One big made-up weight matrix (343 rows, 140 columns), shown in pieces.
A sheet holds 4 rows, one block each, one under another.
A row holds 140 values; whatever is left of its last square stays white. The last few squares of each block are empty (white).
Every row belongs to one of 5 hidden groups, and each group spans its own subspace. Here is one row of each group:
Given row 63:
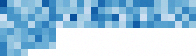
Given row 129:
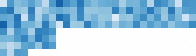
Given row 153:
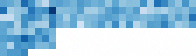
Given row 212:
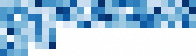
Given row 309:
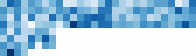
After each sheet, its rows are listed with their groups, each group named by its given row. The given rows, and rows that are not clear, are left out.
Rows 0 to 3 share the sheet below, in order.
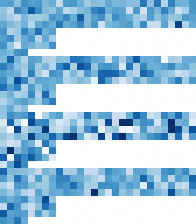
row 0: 212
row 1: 129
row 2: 212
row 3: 63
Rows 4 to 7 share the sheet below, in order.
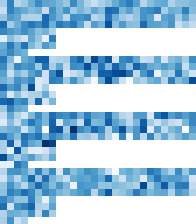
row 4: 153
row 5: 129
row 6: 129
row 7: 63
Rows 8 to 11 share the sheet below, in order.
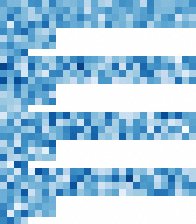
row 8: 153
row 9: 129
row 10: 129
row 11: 153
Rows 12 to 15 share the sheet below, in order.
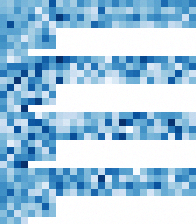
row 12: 212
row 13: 309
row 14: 212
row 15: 212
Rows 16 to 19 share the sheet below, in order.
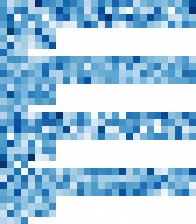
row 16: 212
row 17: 129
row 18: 309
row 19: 153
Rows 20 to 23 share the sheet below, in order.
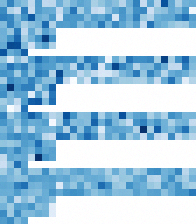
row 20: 212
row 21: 309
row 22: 309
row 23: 309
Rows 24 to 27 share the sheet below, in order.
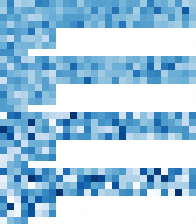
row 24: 153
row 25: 153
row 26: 63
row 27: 212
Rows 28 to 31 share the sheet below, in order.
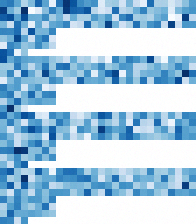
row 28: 212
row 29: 129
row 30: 153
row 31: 212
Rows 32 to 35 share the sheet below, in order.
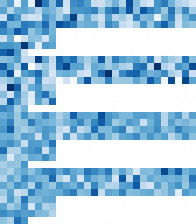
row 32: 153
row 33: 212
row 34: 63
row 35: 129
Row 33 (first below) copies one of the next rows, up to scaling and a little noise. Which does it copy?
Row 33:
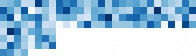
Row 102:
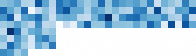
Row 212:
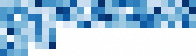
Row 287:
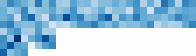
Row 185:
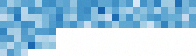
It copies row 102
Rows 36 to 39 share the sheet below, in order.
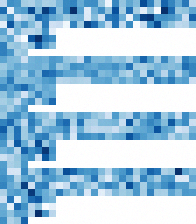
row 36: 153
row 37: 309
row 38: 129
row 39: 309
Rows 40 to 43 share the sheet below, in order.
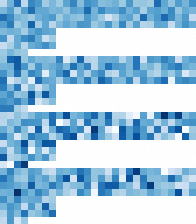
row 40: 63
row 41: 309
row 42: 129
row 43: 129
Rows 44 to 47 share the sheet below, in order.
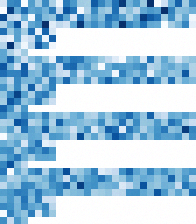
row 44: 153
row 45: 212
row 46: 129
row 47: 63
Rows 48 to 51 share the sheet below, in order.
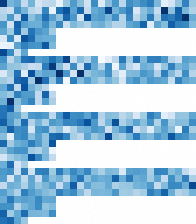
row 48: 129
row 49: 63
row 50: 212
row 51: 153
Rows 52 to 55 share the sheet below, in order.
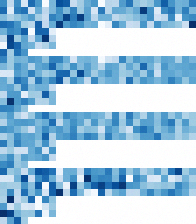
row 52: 63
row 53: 63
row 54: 153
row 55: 129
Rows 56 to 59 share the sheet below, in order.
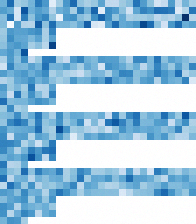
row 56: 212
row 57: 63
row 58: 309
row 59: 153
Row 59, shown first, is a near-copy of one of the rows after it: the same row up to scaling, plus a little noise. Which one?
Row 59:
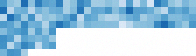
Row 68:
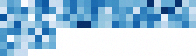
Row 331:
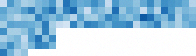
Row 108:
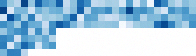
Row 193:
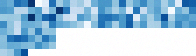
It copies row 108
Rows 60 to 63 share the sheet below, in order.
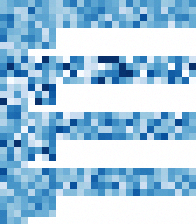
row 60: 63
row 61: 63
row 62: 309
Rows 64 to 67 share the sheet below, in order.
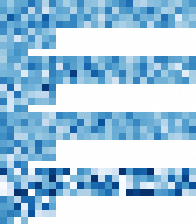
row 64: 153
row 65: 129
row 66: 63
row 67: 63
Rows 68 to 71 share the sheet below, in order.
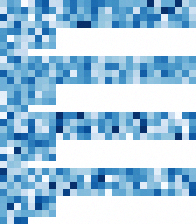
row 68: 153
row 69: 63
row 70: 129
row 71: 63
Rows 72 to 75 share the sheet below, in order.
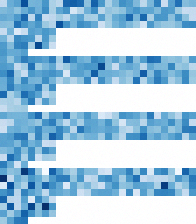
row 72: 309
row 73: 63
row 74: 63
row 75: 153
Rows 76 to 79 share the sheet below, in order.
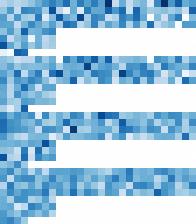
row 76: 129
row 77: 129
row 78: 63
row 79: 153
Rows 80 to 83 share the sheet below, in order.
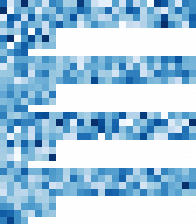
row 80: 153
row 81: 129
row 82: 212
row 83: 129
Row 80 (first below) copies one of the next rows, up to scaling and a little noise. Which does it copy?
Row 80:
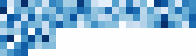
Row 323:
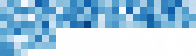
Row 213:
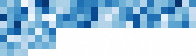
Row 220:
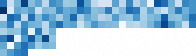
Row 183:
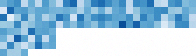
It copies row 220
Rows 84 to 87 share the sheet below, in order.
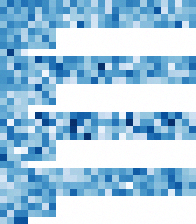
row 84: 129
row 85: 212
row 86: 153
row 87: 212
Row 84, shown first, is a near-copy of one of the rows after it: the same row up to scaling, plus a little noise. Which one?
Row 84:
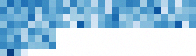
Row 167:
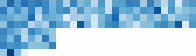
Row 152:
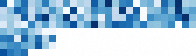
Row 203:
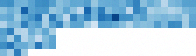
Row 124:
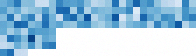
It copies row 167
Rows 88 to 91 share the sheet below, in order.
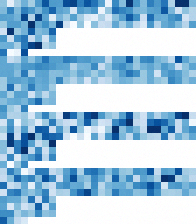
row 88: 309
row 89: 309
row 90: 309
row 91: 153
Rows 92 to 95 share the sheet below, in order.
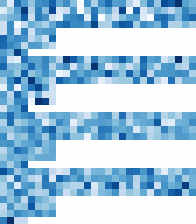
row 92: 129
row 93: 309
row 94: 153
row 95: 129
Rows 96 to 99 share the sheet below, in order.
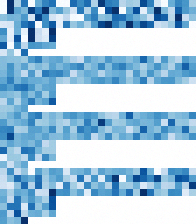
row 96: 63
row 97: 309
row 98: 63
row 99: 63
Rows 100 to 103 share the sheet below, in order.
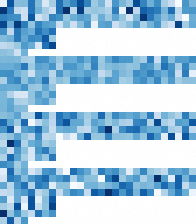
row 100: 129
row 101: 153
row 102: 212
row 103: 63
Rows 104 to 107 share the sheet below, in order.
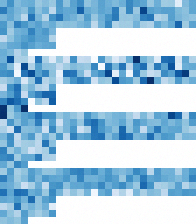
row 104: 129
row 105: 212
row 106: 129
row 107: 129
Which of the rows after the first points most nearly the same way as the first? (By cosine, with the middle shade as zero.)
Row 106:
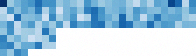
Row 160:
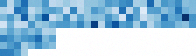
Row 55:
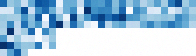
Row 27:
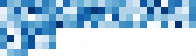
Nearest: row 55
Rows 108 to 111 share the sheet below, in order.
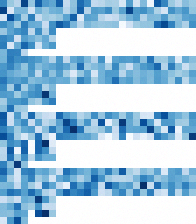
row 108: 153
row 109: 129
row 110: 63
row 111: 309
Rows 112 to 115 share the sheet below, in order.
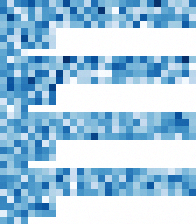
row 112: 63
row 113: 309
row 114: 129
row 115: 129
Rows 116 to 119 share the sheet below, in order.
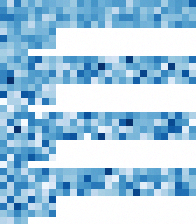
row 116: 153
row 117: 63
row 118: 212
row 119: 153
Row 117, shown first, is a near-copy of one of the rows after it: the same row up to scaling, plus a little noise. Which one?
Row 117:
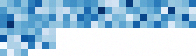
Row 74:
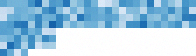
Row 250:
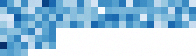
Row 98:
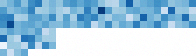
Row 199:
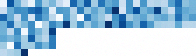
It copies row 98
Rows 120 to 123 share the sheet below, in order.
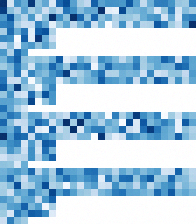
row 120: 63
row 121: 309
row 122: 129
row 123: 212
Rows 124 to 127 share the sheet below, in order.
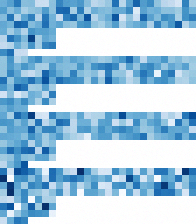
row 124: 129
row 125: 153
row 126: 153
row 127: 153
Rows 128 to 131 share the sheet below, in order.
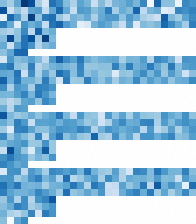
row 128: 153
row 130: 63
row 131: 129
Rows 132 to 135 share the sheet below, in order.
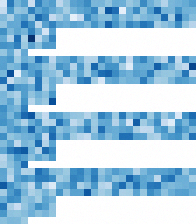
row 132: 63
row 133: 212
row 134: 153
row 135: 153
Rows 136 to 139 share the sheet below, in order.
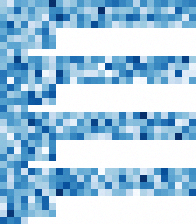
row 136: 212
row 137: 309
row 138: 212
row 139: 63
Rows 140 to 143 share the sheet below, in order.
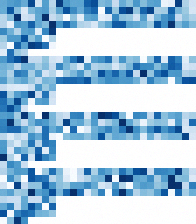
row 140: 212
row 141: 309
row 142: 63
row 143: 212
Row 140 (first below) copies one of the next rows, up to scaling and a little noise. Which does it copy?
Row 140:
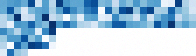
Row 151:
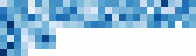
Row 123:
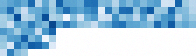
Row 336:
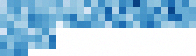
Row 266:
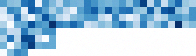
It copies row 123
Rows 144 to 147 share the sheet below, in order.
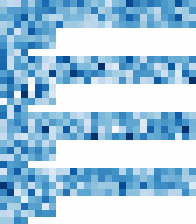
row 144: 309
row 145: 63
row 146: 129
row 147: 63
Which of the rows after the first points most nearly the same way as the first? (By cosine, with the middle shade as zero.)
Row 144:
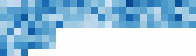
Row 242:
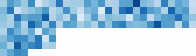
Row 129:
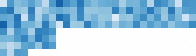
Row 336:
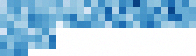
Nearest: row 242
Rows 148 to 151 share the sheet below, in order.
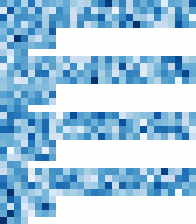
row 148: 153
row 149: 129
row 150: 63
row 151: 212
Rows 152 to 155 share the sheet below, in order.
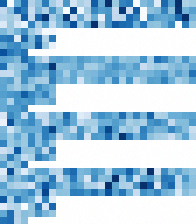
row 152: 129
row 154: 153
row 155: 153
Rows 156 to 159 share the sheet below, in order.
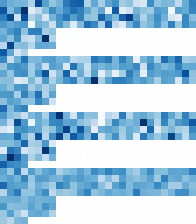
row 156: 212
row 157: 129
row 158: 63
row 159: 153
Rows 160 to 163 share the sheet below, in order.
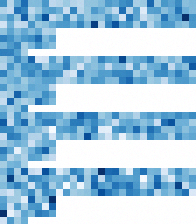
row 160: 129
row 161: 153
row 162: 153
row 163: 63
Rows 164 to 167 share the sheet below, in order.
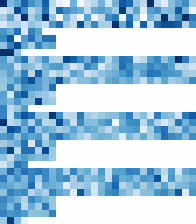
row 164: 129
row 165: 309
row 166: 153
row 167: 129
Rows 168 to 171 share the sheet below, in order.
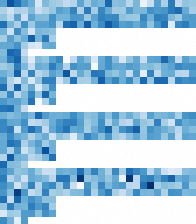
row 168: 309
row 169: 309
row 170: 212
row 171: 129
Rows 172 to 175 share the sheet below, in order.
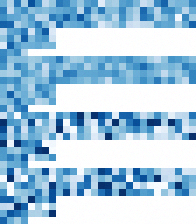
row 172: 63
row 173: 63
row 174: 129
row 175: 153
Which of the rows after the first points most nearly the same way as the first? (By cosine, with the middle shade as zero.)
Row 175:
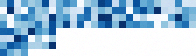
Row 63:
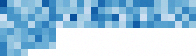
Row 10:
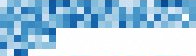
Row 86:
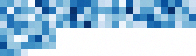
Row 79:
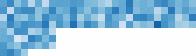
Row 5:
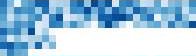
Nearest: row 5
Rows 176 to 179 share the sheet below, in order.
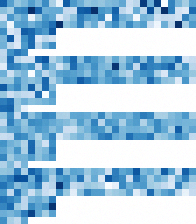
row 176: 212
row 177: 153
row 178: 63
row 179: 309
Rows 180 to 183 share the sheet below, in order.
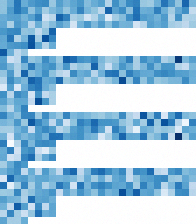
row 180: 309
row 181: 309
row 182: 212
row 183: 153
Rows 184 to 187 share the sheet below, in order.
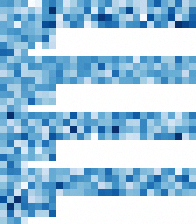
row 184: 309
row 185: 212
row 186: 129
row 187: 309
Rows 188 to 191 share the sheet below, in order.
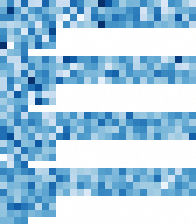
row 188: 63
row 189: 309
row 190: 63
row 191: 153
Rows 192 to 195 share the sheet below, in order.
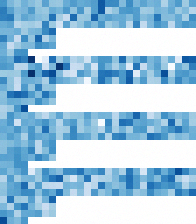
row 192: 63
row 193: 153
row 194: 212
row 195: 309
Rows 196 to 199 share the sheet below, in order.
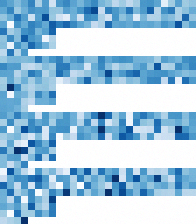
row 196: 212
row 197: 212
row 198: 153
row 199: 63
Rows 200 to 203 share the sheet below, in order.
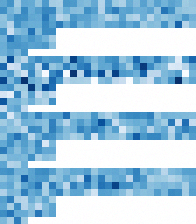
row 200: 212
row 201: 129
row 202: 63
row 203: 129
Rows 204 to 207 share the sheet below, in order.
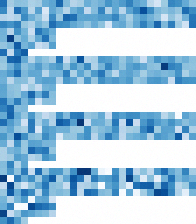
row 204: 63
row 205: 309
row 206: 129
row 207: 153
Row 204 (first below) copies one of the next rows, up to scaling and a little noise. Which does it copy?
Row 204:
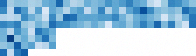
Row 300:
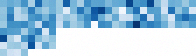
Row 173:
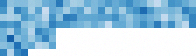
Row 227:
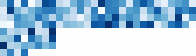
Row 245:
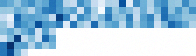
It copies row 173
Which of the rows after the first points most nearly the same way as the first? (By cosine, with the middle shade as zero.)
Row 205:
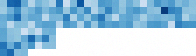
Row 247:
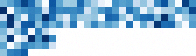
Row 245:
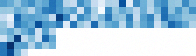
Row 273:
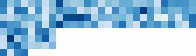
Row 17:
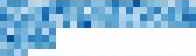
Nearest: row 245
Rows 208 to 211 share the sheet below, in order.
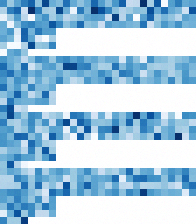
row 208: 212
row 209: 212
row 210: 129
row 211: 63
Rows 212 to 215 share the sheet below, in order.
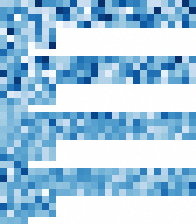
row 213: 153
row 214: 129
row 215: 153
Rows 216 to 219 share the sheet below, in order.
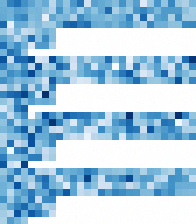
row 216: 309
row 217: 153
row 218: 309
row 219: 212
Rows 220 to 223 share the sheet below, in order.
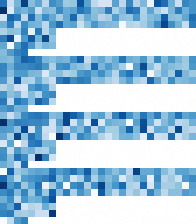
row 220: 153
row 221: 309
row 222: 309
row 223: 129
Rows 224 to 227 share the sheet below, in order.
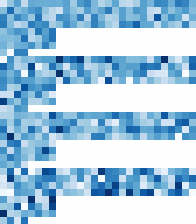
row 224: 129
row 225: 129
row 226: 212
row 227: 63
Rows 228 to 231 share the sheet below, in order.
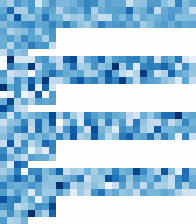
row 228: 212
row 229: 153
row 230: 129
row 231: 309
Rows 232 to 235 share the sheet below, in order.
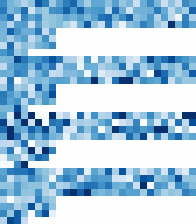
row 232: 212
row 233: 129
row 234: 153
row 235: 309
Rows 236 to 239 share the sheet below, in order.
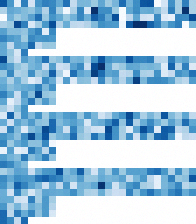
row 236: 63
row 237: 63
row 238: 153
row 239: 309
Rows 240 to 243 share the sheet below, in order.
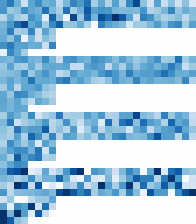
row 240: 129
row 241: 309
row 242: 212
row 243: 309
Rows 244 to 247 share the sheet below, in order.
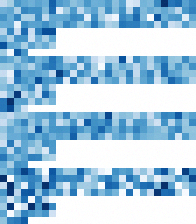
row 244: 129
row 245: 63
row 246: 129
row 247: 153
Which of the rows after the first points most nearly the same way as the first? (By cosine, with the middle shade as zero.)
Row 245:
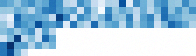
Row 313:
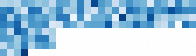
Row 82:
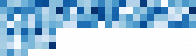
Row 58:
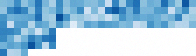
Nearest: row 58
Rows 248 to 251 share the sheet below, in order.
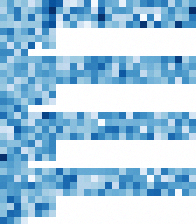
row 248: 309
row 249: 129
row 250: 63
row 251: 212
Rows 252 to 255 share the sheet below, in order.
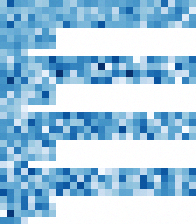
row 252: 212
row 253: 212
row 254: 129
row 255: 63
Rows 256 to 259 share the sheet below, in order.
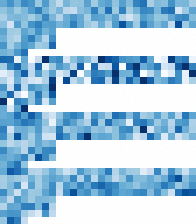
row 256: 212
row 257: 63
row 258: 309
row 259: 309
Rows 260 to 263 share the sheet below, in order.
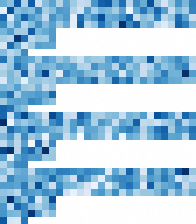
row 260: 153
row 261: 129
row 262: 153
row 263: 309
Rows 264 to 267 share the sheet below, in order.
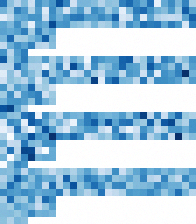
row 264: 63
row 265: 129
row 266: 212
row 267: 129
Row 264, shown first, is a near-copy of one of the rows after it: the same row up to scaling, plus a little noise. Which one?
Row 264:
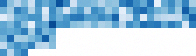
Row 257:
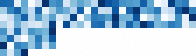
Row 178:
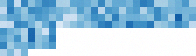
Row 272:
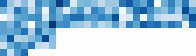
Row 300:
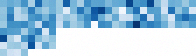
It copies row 272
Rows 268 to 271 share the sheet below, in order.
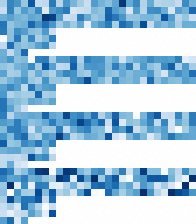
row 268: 153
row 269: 153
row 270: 212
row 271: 212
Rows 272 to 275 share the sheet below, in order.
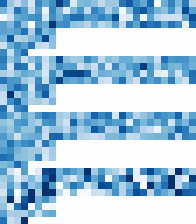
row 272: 63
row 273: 63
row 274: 129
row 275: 309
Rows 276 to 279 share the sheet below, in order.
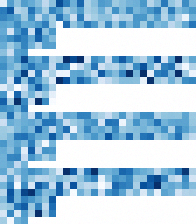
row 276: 129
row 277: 309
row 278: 63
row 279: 309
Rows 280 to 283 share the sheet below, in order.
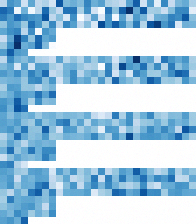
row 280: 212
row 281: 212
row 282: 129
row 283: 212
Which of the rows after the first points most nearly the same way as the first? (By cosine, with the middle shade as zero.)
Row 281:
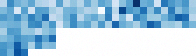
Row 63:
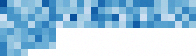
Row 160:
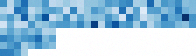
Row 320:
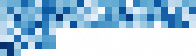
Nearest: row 160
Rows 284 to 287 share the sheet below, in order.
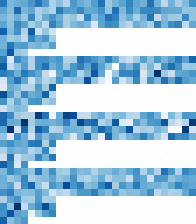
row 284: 129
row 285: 153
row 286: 212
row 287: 212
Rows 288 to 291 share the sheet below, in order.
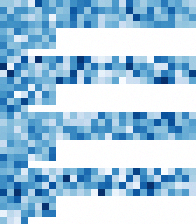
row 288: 153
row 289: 153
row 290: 212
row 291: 129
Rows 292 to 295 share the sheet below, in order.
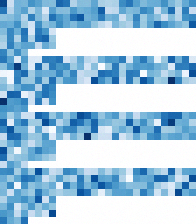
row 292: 63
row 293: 63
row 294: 153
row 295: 212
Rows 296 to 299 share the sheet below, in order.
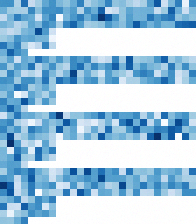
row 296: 309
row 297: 153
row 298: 212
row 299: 63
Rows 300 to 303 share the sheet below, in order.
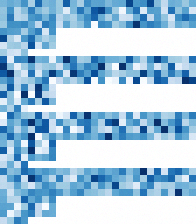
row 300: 63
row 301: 63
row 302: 63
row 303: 212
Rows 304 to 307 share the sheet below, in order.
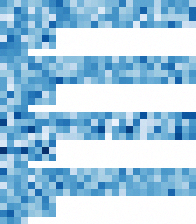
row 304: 63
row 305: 212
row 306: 153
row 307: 63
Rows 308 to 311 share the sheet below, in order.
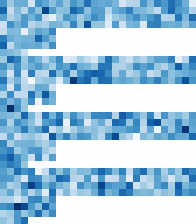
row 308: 153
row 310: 129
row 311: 153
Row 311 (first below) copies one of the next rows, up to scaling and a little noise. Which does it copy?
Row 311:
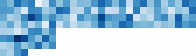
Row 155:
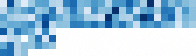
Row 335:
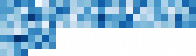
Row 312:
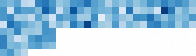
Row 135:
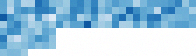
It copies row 335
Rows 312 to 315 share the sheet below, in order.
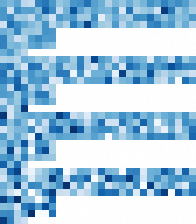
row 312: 153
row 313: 129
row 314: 63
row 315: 309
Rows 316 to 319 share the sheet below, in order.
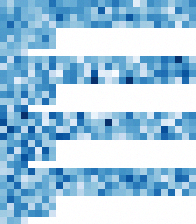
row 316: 212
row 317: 129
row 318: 153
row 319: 212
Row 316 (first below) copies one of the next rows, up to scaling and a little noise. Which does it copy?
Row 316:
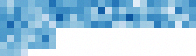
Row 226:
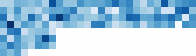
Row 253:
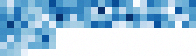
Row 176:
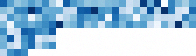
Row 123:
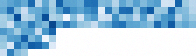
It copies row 253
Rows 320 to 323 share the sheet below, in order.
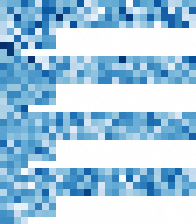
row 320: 63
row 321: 153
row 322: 129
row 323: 153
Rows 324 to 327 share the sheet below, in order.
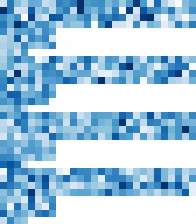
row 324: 129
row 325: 212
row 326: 129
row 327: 63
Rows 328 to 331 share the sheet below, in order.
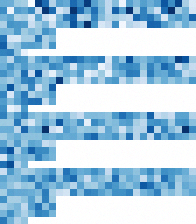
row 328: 153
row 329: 309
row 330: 129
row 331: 153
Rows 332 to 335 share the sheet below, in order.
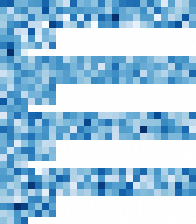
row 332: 129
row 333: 63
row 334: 63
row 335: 153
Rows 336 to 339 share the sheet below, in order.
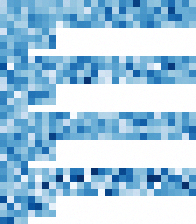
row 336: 212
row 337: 153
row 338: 63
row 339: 129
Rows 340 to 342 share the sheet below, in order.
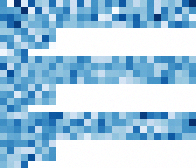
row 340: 153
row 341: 153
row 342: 309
